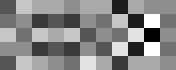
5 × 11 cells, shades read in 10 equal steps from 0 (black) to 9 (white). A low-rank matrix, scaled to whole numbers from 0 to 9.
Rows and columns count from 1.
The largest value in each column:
7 7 7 6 7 8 6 8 8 9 5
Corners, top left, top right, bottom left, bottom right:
3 5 3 5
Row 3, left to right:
7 4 7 6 7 3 5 4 8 0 5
